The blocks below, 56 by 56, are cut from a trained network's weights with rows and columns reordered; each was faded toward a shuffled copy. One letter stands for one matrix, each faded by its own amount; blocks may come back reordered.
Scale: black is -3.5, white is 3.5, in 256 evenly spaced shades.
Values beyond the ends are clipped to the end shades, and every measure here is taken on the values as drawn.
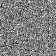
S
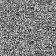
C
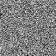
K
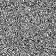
K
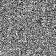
S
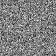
S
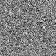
K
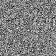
K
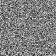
K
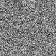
C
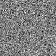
K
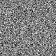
K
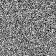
S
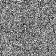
S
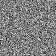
S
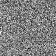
S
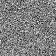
K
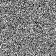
S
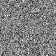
C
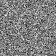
S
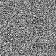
C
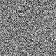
C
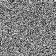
S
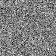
S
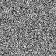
K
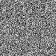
K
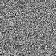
C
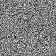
C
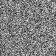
S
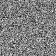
S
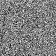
S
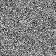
K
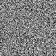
C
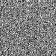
K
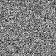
K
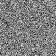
K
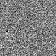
C
